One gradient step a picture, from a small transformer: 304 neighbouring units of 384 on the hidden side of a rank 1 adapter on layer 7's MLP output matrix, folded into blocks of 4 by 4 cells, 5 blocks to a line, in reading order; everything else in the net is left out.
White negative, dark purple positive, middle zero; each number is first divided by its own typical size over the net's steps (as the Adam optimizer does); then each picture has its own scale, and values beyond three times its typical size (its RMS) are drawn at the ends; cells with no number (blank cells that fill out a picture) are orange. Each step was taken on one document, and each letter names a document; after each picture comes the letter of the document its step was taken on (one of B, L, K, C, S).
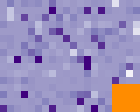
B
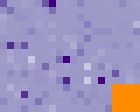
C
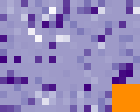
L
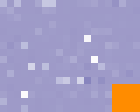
C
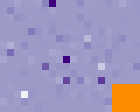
C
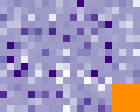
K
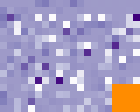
K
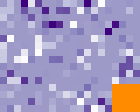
L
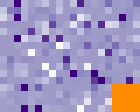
K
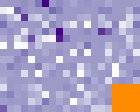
K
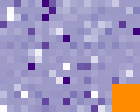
B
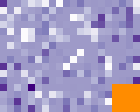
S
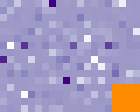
C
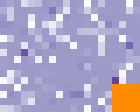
L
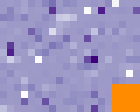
B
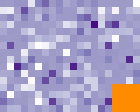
K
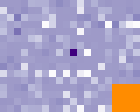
K
